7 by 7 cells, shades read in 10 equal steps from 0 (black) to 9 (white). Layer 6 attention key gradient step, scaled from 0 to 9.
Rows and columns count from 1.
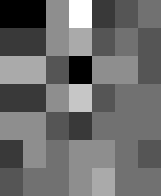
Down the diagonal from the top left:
0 2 3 7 4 4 4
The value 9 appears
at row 1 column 4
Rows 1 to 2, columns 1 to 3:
0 0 5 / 2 2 5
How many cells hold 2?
7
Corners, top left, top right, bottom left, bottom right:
0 4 3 4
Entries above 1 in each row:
5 7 6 7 7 7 7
